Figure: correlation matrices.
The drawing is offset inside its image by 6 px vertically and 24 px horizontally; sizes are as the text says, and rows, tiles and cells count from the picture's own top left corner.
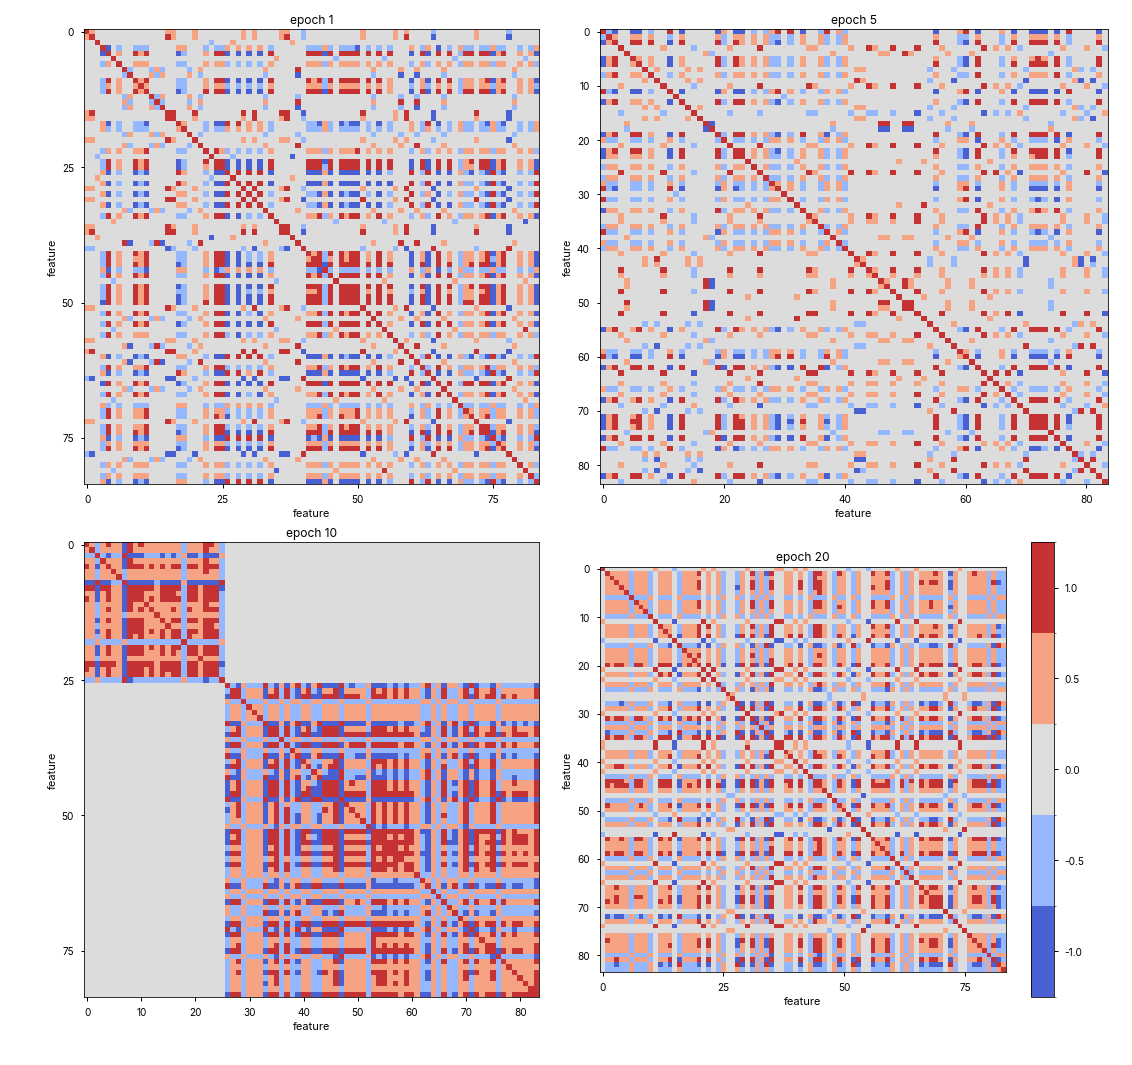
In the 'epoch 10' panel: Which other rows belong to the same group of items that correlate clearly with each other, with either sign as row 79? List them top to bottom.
26, 27, 28, 29, 30, 31, 32, 33, 34, 35, 36, 37, 38, 39, 40, 41, 42, 43, 44, 45, 46, 47, 48, 49, 50, 51, 52, 53, 54, 55, 56, 57, 58, 59, 60, 61, 62, 63, 64, 65, 66, 67, 68, 69, 70, 71, 72, 73, 74, 75, 76, 77, 78, 80, 81, 82, 83
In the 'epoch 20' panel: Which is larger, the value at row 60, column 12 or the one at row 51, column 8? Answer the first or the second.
the second
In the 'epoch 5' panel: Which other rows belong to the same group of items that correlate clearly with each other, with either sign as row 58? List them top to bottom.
7, 9, 14, 16, 42, 43, 54, 70, 78, 79, 81
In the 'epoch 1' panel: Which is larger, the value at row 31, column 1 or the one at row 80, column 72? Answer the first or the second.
the first
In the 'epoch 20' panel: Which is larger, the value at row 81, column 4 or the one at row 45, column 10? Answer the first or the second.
the first
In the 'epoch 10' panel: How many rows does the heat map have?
84
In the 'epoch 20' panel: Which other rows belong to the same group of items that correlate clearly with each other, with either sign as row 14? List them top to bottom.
1, 2, 3, 4, 5, 6, 7, 8, 9, 10, 12, 13, 16, 17, 18, 19, 20, 22, 24, 25, 28, 29, 31, 32, 33, 34, 35, 38, 39, 41, 43, 44, 45, 46, 48, 49, 50, 52, 53, 56, 57, 58, 59, 60, 62, 63, 64, 66, 67, 68, 69, 70, 72, 73, 76, 77, 78, 79, 80, 81, 82, 83
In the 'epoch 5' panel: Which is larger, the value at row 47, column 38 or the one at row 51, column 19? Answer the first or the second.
the first
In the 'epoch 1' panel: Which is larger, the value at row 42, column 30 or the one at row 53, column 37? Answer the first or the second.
the second
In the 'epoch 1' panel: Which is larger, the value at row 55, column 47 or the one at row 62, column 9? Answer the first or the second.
the second
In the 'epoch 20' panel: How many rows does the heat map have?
84
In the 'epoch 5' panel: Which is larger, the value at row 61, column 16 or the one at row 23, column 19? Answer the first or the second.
the second
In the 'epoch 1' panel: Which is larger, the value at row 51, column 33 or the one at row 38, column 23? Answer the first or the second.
the first
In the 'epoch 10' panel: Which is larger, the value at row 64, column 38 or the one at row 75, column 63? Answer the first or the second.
the first
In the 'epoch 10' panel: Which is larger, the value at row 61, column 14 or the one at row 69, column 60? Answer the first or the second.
the second
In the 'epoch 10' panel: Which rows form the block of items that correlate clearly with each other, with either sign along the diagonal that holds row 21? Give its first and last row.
0 to 25
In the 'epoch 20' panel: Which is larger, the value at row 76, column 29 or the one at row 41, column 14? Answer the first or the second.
the second
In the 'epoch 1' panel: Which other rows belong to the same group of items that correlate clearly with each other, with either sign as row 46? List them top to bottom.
5, 35, 55, 68, 81
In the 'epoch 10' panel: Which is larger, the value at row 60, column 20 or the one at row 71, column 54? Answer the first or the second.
the first
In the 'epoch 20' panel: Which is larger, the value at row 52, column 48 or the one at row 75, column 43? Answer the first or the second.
the first
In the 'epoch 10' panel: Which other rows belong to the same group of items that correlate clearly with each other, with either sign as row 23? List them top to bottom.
0, 1, 2, 3, 4, 5, 6, 7, 8, 9, 10, 11, 12, 13, 14, 15, 16, 17, 18, 19, 20, 21, 22, 24, 25
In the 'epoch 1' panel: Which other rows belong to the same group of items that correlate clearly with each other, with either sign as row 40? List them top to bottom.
0, 1, 15, 16, 20, 29, 31, 36, 37, 51, 57, 59, 64, 72, 78
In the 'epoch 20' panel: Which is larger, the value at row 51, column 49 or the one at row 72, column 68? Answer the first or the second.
the first
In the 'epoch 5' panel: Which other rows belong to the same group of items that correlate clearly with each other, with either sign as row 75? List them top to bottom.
0, 1, 2, 5, 6, 8, 11, 13, 19, 20, 22, 23, 25, 27, 28, 29, 31, 33, 36, 37, 39, 40, 55, 59, 60, 62, 66, 68, 71, 72, 73, 77, 82
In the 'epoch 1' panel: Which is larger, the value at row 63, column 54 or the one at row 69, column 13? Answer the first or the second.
the second
